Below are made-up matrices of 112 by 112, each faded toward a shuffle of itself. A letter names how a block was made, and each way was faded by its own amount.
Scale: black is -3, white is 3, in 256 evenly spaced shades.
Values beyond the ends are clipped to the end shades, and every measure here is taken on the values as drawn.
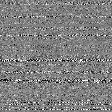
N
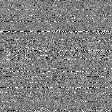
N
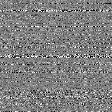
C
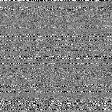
C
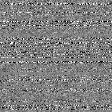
C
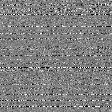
N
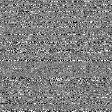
N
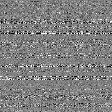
C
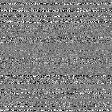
C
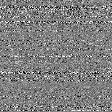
N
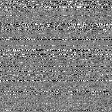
C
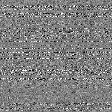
N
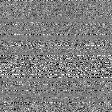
C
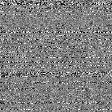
N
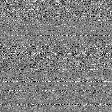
N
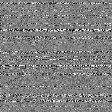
C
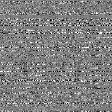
C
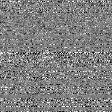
N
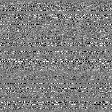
C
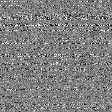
N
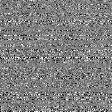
N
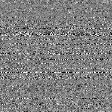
N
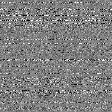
N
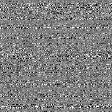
C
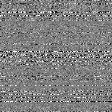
C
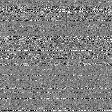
N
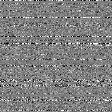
N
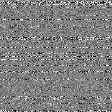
C
